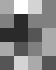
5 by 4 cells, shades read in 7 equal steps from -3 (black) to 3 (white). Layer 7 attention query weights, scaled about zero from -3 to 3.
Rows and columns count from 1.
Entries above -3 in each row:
4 4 4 4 4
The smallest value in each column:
-2 -2 -1 -1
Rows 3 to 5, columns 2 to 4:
-2 -1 1 | -1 0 1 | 2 1 -1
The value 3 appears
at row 1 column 2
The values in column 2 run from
-2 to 3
